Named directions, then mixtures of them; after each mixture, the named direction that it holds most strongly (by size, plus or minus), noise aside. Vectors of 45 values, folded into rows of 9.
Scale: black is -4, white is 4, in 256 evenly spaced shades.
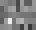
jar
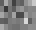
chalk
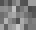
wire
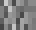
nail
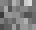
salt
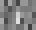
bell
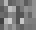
jar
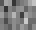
chalk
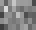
chalk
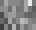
salt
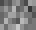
wire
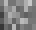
salt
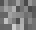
wire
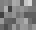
salt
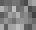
wire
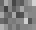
chalk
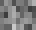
nail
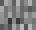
jar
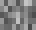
bell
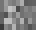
nail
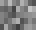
wire
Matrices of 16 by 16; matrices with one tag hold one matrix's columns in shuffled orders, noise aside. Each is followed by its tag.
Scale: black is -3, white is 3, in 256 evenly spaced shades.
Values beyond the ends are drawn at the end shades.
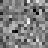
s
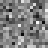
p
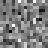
s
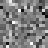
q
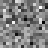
p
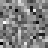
q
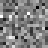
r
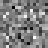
r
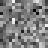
s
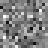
r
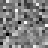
p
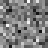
s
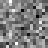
q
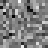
q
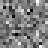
q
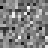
r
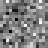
s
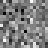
s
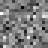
r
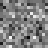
r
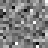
q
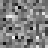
r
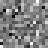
q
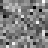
q
